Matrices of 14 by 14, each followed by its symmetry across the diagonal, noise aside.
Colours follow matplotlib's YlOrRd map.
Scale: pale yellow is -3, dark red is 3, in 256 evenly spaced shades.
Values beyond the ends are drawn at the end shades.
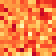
neither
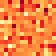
antisymmetric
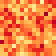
antisymmetric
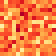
neither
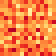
antisymmetric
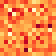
symmetric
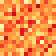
symmetric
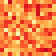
neither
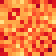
symmetric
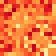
symmetric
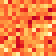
neither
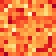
symmetric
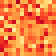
antisymmetric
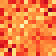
symmetric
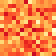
neither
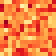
antisymmetric
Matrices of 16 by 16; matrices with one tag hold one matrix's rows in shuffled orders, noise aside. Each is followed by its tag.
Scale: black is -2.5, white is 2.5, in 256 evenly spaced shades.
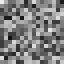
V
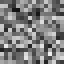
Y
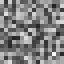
Y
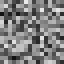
Y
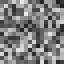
Y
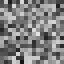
V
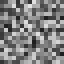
V
